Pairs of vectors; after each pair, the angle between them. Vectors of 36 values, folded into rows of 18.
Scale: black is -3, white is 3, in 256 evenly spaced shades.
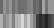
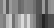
nearly parallel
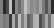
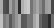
partly aligned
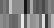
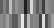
nearly parallel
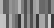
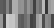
orthogonal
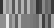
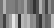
orthogonal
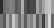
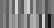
partly opposed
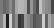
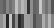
nearly parallel
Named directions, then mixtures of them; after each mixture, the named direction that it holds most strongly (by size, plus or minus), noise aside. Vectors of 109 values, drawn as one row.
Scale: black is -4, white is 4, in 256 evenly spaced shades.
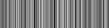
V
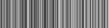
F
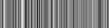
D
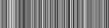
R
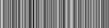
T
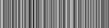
T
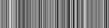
R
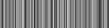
V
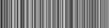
T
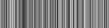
R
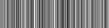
V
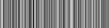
T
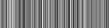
R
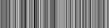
V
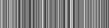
T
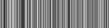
D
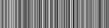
R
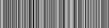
T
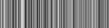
D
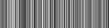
R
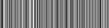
T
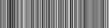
R
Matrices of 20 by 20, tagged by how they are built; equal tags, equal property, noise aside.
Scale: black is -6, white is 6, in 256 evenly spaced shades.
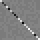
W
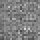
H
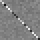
W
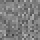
H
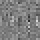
H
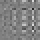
H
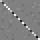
W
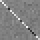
W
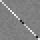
W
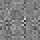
H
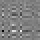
H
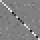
W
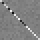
W
